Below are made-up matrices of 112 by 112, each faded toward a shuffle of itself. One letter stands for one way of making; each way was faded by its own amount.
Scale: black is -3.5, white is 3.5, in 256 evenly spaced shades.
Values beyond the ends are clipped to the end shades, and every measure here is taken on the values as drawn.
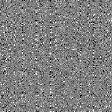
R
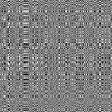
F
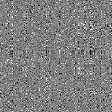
R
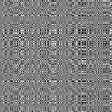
F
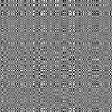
F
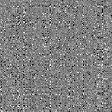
R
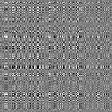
F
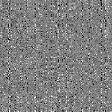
R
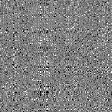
R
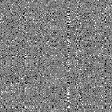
R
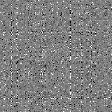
R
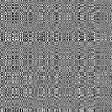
F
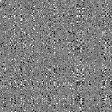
R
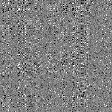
R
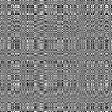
F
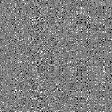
R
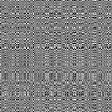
F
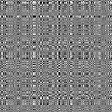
F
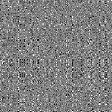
R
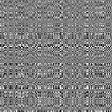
F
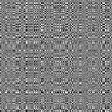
F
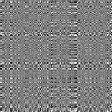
F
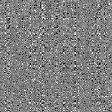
R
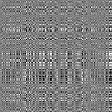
F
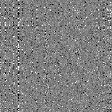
R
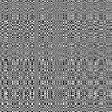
F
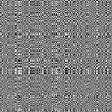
F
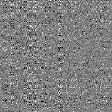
R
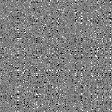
R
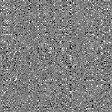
R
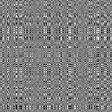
F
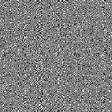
R
